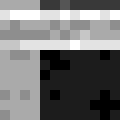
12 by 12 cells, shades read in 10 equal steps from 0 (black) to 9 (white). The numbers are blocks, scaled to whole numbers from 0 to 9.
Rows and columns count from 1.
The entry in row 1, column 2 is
6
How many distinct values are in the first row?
3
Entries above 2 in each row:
5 12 12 12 12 4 4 4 4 4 4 4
